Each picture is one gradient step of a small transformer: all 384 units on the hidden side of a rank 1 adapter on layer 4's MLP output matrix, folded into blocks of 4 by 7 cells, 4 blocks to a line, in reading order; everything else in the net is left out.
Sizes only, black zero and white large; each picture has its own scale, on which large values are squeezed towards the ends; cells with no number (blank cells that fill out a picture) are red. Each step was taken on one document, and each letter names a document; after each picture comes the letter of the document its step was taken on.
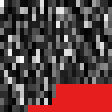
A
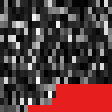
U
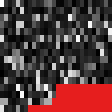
U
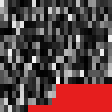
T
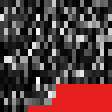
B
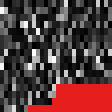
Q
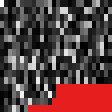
A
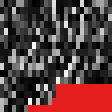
B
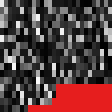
U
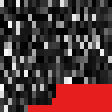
Q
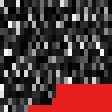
Q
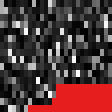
T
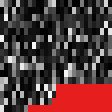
B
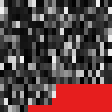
A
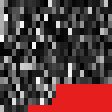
B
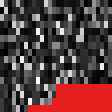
U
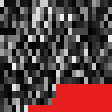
T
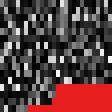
Q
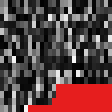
Q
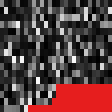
T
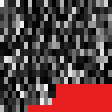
B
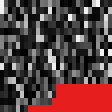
A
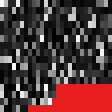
B
